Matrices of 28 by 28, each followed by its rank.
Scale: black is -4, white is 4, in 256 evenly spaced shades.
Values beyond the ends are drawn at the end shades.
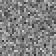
full rank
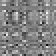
three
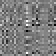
three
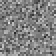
full rank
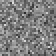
full rank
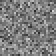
full rank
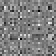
three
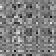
three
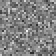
full rank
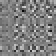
three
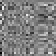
three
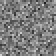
full rank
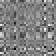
three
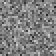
full rank
